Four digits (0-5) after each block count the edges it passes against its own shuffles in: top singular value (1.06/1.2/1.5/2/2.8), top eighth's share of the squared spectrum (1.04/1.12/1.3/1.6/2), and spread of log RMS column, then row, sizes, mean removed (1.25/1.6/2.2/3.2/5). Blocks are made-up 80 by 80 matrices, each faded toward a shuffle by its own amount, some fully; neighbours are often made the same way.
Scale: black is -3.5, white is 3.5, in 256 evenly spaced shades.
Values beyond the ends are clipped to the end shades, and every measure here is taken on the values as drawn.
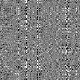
4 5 3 2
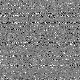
2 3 0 3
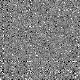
2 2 2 2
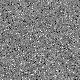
0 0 0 0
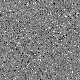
0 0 0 0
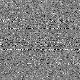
2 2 0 3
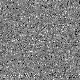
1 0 0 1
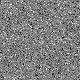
0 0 0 0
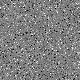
0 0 0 0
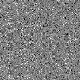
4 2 1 1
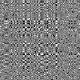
5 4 3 3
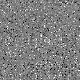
3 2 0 1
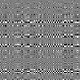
5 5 3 4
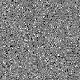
3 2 1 0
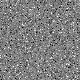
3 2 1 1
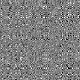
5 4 3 3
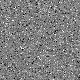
1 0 0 0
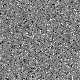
1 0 0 0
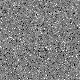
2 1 0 0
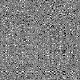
4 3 2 2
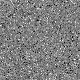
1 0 0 0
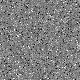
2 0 0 0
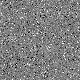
0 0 0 0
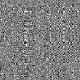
4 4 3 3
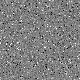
0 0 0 0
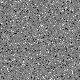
0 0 0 0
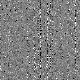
2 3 3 0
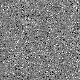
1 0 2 0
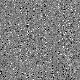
0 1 2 0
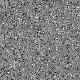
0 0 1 0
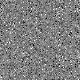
1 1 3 0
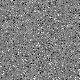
1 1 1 0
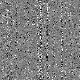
2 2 3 0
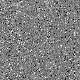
0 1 2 0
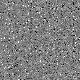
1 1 1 0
